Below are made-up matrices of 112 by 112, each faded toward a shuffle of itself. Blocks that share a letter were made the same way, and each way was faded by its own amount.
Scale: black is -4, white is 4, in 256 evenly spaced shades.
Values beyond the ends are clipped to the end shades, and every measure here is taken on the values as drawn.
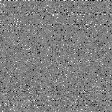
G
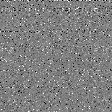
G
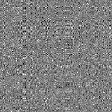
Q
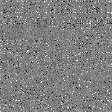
G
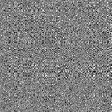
Q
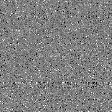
G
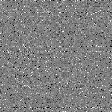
G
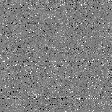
G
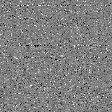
G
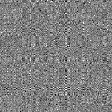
Q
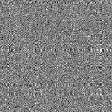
Q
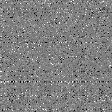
G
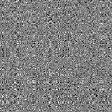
Q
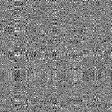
Q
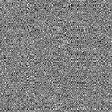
Q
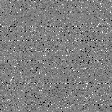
G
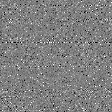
G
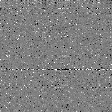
G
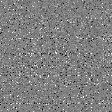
G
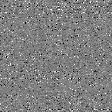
G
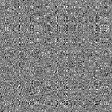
Q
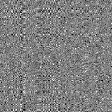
Q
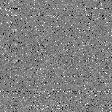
G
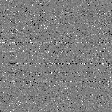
G
